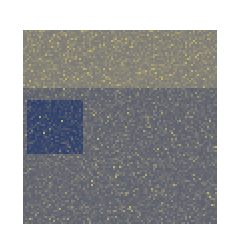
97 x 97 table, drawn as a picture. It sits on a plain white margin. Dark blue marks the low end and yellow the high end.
Stripes: none. Seam: horizontal, 30% of the way down, the top part higher. Odd patch: lower, in the middle left. Ninth with the lowest average: middle left.
